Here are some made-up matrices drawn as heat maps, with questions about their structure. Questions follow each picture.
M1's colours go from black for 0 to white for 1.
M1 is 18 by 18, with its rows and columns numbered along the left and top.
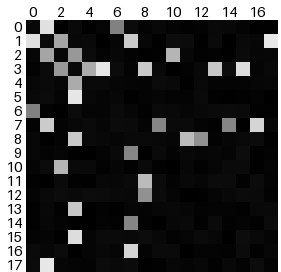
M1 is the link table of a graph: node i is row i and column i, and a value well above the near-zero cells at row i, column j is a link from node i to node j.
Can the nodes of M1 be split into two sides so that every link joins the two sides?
yes
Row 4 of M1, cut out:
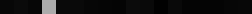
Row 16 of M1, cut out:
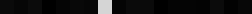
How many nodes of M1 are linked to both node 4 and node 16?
0
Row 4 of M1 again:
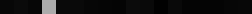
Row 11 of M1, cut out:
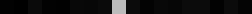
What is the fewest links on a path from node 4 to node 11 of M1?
3
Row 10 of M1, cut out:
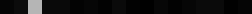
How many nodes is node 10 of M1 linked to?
1
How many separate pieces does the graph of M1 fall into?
1
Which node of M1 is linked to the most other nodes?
node 3
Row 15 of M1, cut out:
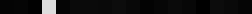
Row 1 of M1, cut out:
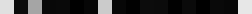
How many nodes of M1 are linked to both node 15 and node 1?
0
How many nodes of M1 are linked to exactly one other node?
12
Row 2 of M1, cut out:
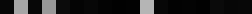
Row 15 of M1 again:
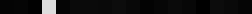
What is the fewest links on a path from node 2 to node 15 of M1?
2
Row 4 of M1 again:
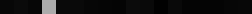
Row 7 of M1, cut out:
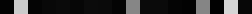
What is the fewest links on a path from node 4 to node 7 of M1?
4
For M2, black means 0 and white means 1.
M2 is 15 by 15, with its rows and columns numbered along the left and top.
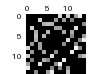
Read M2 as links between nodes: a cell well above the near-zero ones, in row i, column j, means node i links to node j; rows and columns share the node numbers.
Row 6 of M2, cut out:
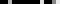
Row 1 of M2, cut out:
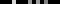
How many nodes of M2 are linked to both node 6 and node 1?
0
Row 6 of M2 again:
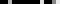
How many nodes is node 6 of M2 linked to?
4
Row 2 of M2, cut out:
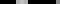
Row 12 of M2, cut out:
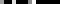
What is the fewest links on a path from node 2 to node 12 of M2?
4
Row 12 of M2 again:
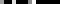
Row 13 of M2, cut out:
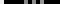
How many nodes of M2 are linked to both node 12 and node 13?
2
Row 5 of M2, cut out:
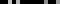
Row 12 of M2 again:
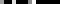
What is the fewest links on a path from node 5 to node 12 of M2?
4
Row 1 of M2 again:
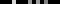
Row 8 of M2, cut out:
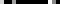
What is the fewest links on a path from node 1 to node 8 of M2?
2
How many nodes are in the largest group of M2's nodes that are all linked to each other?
3
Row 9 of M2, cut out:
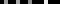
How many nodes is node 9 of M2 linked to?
4
